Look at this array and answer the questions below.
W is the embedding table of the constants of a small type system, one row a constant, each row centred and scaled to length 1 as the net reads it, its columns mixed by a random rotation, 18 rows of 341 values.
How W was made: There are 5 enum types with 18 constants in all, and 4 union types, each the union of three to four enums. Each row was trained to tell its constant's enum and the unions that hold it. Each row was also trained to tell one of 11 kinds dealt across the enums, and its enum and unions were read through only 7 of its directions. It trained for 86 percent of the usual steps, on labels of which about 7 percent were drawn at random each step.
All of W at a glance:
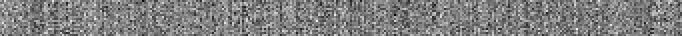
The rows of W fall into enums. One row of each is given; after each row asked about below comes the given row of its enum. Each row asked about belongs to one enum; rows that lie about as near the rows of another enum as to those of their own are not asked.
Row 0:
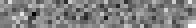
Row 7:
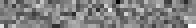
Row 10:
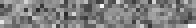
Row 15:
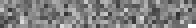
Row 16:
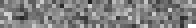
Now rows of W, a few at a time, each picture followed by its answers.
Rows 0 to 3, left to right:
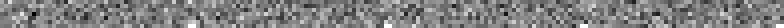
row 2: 16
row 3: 15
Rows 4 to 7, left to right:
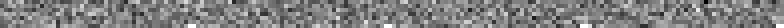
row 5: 15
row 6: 7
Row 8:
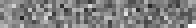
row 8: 16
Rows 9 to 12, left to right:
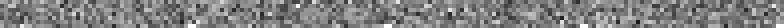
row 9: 16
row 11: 15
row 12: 0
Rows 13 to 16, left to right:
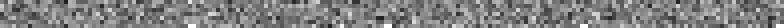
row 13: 7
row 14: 10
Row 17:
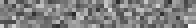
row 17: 7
